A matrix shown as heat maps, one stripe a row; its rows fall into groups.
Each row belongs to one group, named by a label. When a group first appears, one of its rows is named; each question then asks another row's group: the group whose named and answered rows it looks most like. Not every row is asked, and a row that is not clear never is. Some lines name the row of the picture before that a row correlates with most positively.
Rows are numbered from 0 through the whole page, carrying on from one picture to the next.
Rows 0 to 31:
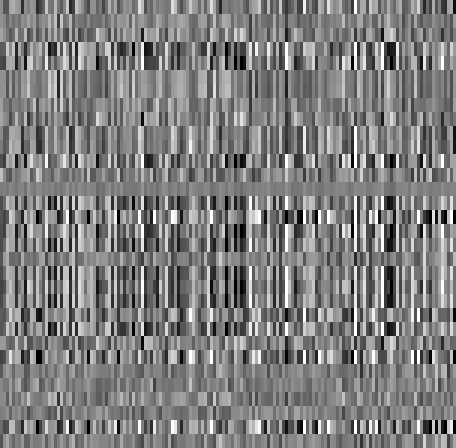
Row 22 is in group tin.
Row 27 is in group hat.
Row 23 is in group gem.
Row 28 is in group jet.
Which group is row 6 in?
jet
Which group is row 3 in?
gem
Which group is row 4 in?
gem
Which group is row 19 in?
gem
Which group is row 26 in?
hat
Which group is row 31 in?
hat
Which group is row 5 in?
jet
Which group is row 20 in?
gem
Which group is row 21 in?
gem
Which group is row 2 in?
jet
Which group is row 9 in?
tin
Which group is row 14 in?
gem
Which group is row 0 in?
tin
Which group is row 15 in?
tin
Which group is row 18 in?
hat
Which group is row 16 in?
gem
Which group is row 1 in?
jet
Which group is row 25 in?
tin
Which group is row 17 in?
gem
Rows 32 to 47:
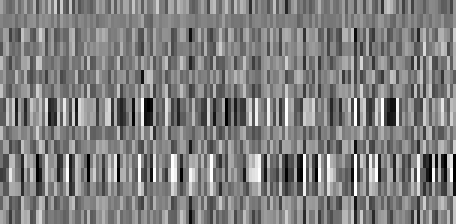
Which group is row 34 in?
hat
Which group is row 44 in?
tin
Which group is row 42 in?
hat
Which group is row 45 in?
tin
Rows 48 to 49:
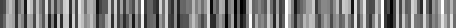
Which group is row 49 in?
gem
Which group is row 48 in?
gem
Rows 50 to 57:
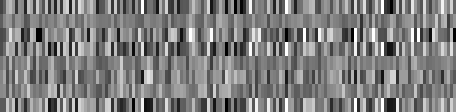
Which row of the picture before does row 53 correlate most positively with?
49
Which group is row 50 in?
gem
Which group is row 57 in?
gem
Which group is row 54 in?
jet
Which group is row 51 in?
hat
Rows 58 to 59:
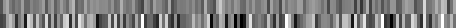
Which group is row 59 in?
gem
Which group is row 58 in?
hat
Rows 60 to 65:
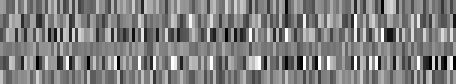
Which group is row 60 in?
jet
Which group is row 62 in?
gem
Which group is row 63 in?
jet
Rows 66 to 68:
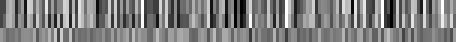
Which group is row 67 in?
gem
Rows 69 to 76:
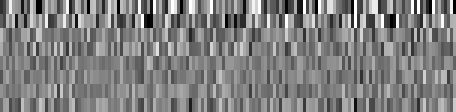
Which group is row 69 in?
tin
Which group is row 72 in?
jet
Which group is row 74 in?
hat
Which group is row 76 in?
hat
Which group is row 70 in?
gem
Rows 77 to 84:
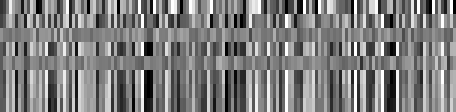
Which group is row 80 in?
gem
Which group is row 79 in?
jet
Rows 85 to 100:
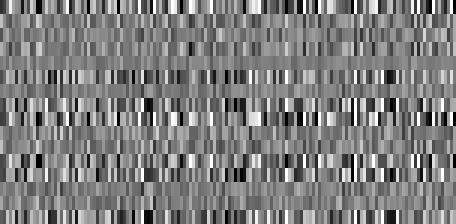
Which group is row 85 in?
tin
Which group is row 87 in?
hat
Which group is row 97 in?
gem
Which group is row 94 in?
jet
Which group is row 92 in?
gem
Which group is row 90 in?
gem
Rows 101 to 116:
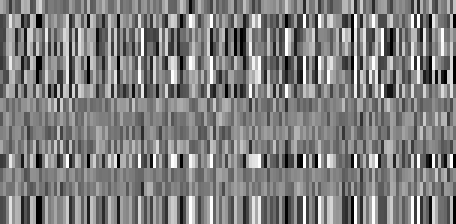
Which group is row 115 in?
tin
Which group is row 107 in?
gem
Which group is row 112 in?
tin
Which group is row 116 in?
tin
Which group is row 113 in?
hat
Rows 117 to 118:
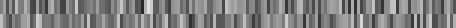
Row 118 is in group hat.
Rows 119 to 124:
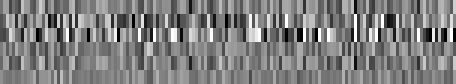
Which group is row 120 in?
gem
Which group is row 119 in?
hat
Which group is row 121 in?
tin
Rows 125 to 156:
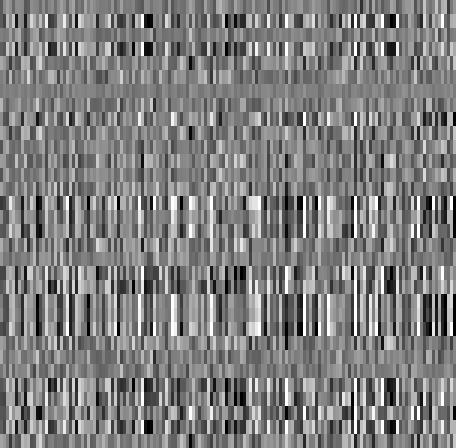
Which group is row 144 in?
gem
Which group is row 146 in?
tin
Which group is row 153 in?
gem
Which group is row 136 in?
jet
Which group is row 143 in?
jet
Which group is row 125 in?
hat
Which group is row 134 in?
hat
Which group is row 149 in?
jet
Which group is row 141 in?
tin
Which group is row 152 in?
gem
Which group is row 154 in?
tin
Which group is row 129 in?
hat
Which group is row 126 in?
gem
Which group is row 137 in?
hat
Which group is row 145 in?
gem
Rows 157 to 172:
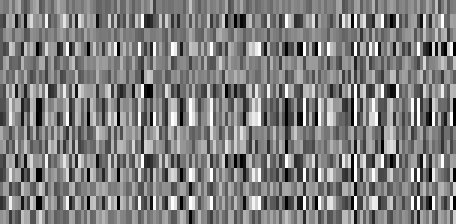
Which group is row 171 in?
tin
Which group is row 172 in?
hat
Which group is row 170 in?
hat
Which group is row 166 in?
jet
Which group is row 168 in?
gem
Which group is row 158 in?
gem
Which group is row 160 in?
tin
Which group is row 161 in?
hat
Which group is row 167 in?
jet
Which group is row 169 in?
tin
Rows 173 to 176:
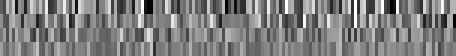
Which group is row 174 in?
tin
